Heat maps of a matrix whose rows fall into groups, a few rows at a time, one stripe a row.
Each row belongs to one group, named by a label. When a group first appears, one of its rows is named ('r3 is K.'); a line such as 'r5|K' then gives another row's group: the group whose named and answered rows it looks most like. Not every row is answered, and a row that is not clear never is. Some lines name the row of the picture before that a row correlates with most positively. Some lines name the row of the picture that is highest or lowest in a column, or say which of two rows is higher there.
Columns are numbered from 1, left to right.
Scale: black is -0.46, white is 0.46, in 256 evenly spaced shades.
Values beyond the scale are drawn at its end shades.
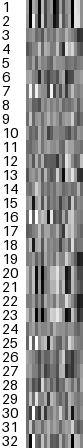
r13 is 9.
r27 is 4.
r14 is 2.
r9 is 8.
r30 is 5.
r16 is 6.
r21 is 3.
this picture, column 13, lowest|13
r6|4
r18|8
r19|9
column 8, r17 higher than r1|Yes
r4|9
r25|6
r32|5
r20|3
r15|8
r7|6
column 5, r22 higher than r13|No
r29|6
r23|3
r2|5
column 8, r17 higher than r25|Yes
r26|4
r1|5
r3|9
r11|9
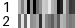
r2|6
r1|3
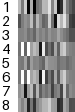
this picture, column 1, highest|1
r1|3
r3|9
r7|8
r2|9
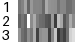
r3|4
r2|2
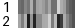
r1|9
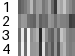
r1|9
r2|9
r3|6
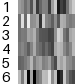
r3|2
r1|4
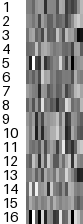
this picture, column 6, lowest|10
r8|2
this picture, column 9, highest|14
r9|3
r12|5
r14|6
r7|4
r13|9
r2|4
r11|4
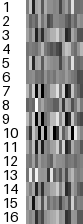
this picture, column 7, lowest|10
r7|3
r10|5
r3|3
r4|2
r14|3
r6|9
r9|3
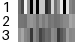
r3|4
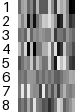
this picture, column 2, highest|7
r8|2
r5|9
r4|3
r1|9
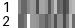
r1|4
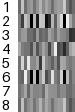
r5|6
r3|9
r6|5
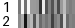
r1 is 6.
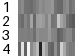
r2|9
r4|6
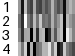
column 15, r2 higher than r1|Yes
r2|5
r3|5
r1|5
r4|3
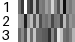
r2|8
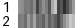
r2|4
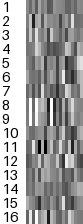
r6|4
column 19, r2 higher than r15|No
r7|2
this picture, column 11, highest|12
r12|9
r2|8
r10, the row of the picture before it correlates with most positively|1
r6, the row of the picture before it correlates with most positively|1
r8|6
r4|2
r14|4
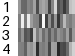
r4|4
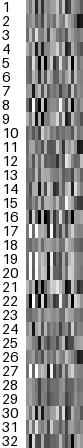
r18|9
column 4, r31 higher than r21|Yes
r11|9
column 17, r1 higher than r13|No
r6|5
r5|5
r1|3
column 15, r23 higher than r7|Yes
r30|3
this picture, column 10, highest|21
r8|5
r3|6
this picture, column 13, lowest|11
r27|6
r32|5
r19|6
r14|5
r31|6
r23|9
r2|9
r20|6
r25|4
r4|3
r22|5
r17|6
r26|9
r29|4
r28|4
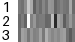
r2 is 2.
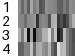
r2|4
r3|3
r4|9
